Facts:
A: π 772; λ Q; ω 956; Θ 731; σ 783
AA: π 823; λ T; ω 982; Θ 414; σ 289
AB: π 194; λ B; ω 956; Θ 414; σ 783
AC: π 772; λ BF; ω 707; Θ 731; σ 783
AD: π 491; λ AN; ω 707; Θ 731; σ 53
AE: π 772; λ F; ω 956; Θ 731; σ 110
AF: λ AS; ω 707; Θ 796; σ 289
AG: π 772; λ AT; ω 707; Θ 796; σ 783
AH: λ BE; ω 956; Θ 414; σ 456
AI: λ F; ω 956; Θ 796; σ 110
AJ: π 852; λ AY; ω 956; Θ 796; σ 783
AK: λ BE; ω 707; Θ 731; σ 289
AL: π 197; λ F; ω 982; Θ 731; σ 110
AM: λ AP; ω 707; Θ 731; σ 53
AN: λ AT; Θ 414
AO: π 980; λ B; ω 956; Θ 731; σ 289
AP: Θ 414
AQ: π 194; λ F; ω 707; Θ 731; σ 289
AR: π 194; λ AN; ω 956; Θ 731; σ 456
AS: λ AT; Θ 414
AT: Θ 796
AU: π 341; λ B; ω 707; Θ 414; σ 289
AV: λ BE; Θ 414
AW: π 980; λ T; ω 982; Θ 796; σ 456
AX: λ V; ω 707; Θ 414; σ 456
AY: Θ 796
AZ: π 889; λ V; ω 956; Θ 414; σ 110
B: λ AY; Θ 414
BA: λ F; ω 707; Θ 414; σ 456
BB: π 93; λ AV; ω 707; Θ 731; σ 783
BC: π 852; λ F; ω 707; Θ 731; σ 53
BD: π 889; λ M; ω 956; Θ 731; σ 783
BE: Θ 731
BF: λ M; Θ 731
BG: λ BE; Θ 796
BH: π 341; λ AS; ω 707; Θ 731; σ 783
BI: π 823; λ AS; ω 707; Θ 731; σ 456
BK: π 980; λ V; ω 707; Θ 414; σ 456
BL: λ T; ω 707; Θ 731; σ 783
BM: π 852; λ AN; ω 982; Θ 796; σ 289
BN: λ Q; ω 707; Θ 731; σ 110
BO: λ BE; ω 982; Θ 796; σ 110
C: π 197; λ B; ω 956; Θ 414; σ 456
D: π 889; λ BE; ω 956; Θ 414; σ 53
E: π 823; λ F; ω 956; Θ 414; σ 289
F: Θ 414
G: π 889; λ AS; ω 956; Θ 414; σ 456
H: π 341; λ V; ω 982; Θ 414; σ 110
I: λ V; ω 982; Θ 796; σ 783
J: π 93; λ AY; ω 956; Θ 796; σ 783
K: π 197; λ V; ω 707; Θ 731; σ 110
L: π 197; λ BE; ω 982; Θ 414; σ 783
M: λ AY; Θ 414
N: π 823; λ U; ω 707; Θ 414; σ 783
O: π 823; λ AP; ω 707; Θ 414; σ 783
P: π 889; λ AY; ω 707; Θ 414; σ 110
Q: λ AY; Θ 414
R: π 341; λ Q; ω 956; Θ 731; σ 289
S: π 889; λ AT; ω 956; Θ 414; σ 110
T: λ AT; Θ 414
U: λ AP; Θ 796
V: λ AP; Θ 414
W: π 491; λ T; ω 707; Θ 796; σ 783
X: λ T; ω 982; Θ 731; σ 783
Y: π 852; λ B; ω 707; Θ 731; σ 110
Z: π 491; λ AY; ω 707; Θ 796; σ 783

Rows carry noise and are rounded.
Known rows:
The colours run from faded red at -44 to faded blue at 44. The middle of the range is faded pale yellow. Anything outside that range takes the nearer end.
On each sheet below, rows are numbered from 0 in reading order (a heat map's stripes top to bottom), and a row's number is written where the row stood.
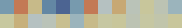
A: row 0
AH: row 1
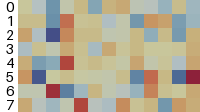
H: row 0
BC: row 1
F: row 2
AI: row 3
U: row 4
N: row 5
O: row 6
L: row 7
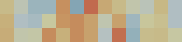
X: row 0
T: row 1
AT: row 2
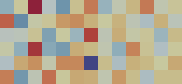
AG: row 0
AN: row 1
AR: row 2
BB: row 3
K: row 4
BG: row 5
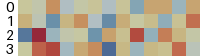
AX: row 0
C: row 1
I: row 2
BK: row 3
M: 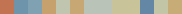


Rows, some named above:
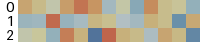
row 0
AD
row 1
AQ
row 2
BM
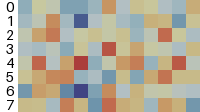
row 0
AB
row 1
AC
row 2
BH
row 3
AR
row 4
AW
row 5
Z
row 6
A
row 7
BM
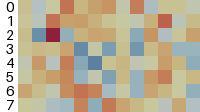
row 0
AT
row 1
AF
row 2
BI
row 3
Y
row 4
AJ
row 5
Z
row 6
AD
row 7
X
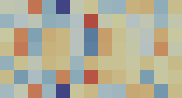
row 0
AC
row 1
AE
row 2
AO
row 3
AO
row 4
AI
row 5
AA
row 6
AC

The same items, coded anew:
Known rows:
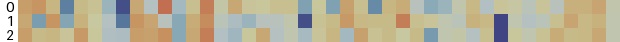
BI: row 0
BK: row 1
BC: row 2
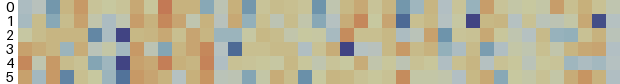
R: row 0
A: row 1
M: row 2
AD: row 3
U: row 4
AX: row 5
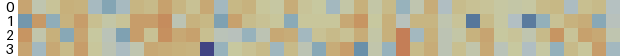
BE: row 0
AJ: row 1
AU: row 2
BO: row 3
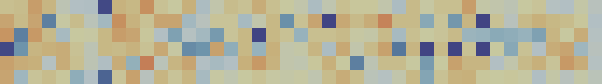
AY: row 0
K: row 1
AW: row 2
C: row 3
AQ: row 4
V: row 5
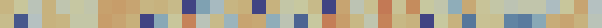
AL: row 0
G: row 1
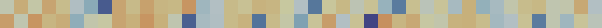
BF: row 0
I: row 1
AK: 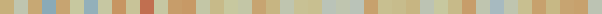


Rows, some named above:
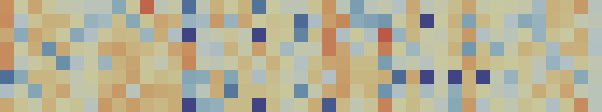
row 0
AA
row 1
AR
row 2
H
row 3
BB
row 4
F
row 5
C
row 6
R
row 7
AL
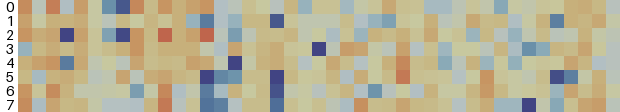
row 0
AM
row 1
X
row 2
AC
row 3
J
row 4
Z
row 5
L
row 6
AA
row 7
BM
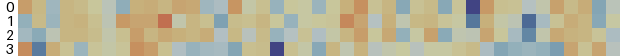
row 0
AE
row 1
AJ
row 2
AO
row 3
AW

